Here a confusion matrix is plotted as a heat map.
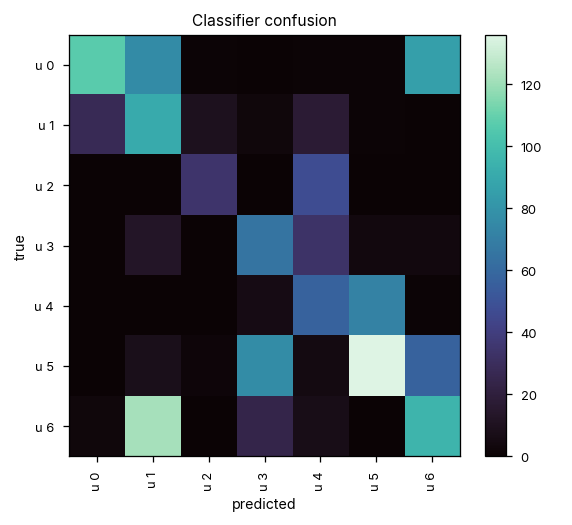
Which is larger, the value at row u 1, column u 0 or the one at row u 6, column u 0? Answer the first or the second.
the first
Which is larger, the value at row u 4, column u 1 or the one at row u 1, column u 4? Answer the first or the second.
the second
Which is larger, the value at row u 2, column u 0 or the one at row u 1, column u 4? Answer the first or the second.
the second
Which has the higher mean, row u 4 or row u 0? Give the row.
u 0
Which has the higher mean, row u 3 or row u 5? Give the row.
u 5
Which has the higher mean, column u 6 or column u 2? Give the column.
u 6
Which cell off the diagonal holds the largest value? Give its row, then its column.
u 6, u 1
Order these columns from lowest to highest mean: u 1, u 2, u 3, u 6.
u 2, u 3, u 6, u 1
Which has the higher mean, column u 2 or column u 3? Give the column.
u 3
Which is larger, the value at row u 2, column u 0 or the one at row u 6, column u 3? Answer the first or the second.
the second
